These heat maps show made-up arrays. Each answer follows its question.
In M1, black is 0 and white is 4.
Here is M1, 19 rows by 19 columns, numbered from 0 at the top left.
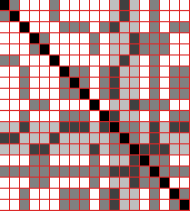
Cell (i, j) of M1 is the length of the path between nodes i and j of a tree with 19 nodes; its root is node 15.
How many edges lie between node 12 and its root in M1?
1
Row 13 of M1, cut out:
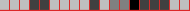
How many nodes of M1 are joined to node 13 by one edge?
6
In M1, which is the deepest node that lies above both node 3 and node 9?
13
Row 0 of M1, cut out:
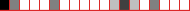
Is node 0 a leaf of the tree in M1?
yes
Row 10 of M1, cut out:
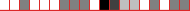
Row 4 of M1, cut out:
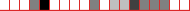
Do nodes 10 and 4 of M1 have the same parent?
no
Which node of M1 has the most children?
11
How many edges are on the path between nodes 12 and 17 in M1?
3
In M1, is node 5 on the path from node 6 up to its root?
no
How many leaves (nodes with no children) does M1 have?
15
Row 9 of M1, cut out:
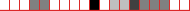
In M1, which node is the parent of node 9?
13
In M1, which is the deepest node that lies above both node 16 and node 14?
13
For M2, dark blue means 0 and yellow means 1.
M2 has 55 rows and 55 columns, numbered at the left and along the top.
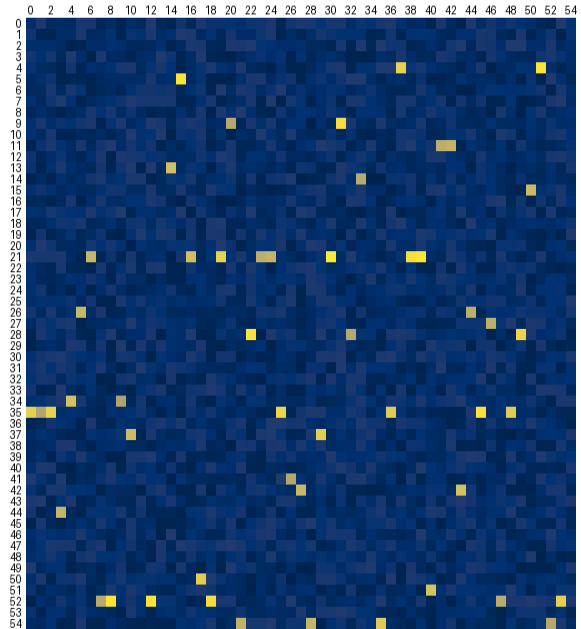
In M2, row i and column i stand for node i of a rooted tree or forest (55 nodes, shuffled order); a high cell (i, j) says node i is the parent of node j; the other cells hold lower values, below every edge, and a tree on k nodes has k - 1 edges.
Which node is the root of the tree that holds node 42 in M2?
11
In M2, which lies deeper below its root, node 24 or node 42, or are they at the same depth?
node 24
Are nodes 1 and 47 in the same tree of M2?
yes
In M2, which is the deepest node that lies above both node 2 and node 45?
35
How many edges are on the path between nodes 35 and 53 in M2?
3
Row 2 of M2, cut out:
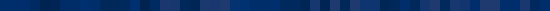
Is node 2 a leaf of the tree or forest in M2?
yes
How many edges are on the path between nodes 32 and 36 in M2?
4
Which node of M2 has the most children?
21
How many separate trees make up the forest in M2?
4
